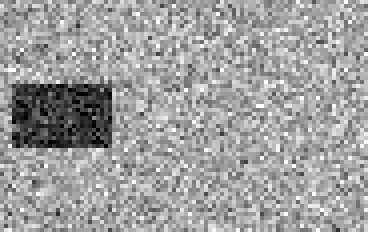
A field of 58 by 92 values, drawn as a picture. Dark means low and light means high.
An odd patch, lower than its surroundings, sits in the middle left. No regular stripes run through it. The middle left is the ninth with the lowest average. Overall the values sit about 60% of the way up the scale.
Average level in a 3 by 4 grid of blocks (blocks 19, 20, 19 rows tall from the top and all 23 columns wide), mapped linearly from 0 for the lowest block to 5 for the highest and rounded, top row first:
5 5 5 5 / 0 4 5 5 / 5 5 5 5
